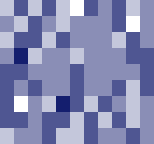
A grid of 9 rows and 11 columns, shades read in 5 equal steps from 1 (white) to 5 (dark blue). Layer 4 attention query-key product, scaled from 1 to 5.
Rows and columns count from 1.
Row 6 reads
4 3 4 3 3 4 3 3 4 2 4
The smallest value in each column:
2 1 2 2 2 1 2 2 2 1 3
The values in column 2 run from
1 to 5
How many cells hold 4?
33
